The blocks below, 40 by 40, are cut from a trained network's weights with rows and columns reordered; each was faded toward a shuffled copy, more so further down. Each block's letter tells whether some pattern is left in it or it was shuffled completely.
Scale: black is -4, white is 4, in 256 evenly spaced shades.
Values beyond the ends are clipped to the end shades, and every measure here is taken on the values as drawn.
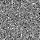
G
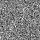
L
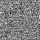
G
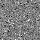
L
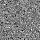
L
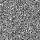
L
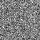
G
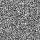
L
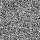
L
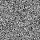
L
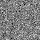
L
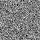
L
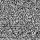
G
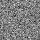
L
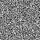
L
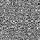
G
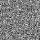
G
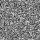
L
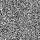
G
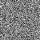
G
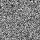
L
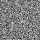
L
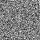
L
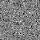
G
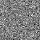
G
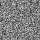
L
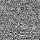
G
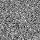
L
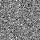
L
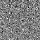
G
